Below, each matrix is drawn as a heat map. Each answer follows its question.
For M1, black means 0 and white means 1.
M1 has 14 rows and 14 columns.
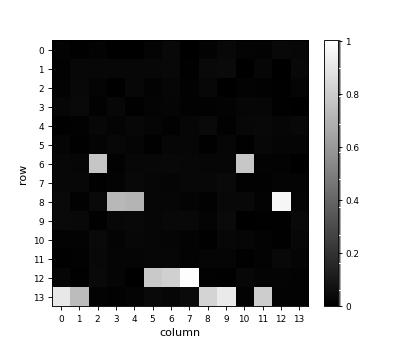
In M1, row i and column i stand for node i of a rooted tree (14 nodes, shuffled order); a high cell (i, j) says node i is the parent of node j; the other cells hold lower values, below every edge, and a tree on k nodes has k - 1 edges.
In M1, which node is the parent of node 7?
12
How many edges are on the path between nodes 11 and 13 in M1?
1
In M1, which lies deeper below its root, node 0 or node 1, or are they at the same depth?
the same depth
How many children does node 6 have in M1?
2
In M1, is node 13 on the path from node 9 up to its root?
yes
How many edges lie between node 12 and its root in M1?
2
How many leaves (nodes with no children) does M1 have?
10
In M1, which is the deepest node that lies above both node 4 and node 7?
8
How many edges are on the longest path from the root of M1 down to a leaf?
4
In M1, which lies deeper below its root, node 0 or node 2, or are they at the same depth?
node 2
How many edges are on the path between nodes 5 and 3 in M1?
3
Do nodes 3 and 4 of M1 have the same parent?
yes
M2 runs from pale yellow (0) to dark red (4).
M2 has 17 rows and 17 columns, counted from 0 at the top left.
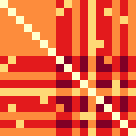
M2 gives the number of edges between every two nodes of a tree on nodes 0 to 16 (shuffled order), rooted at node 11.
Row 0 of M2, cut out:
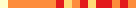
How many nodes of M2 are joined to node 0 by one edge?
2
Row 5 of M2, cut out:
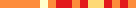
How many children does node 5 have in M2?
1
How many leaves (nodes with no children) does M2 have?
11
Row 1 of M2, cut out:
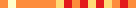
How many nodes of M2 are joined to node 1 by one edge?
3
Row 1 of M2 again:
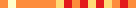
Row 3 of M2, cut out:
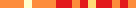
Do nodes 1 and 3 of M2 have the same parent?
yes
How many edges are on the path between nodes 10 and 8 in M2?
4
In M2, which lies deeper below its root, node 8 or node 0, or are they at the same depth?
node 8
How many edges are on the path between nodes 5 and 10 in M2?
3
